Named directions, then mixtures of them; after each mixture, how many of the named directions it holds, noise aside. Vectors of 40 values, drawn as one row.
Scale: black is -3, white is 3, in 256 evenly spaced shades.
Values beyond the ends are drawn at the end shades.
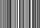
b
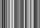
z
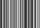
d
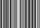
two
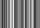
one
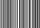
one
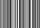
one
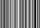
three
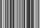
one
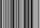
three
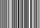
two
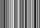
three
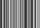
one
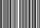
two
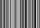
three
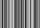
one
